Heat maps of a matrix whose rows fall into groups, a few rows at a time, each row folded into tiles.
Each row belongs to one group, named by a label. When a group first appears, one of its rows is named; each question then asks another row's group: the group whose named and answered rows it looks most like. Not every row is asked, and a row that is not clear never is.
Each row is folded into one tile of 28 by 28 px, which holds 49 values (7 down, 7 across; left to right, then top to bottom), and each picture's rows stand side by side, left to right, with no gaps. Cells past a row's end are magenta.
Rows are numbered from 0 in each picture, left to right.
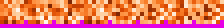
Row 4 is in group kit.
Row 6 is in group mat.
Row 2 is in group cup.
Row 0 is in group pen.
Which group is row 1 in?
cup
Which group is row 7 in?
kit
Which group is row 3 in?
pen
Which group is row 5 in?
kit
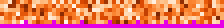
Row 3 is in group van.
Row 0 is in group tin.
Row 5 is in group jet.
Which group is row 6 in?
cup
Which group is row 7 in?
mat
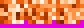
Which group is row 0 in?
van
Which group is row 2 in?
cup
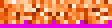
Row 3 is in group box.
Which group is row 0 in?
jet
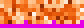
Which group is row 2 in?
jet
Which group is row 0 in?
cup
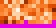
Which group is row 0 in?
pen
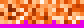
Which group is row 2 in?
cup
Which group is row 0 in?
kit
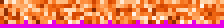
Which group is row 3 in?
mat
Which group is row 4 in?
jet
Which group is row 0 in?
jet
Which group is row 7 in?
jet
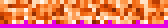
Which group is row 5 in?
tin
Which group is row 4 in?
cup
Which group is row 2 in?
cup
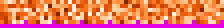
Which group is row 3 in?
pen
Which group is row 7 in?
van
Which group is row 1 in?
van
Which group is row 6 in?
box
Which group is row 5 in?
tin
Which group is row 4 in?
tin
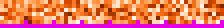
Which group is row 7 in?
tin
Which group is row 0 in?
kit
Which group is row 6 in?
pen
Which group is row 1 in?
box
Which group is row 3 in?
cup
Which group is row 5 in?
tin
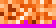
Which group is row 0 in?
kit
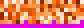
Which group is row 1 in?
cup
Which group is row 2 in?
van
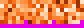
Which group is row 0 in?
mat
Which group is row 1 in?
pen
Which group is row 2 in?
van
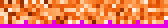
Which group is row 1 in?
pen
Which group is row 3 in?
tin
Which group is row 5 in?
tin
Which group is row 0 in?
van
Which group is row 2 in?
van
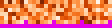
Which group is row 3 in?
van
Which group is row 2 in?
kit
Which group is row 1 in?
tin
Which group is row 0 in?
van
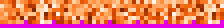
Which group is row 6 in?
box
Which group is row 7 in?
van
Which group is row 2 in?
mat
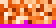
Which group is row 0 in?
box
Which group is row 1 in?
box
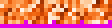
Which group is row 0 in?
mat
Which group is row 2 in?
kit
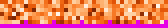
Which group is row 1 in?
van
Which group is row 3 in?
mat
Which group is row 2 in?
mat
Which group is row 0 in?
kit
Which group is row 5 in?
pen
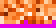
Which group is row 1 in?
mat
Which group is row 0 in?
kit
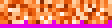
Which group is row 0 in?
tin
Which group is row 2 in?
mat
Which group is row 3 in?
kit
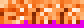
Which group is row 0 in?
box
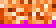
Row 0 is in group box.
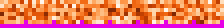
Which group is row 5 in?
tin
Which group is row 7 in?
van
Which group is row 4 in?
cup
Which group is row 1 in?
jet
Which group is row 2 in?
pen
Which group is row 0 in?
box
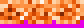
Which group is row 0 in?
kit
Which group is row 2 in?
kit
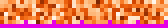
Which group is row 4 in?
box
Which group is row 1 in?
tin
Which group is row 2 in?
mat
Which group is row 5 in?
jet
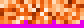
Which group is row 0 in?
box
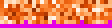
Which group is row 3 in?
van
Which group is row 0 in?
jet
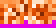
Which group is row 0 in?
box
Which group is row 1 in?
jet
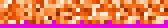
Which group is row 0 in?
jet
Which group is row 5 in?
box
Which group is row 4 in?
box
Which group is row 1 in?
mat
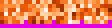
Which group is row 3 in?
cup
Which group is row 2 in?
van
